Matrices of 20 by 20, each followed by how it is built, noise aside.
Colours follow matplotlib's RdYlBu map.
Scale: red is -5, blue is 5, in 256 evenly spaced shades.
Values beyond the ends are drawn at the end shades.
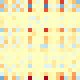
low rank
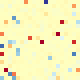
sparse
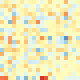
low rank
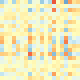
low rank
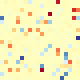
sparse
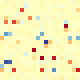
sparse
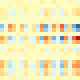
low rank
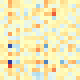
low rank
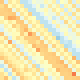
Toeplitz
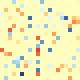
sparse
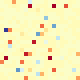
sparse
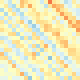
Toeplitz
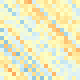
Toeplitz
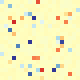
sparse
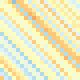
Toeplitz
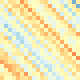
Toeplitz
